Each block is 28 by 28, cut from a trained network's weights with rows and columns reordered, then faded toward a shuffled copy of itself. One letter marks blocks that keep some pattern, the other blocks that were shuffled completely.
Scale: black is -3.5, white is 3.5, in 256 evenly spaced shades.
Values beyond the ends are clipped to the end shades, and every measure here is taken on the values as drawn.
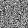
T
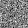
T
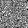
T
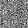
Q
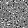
T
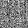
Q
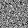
T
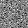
T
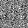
Q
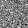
T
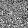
T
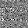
Q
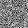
Q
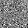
Q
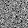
T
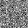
Q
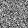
T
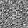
Q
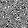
T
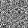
Q
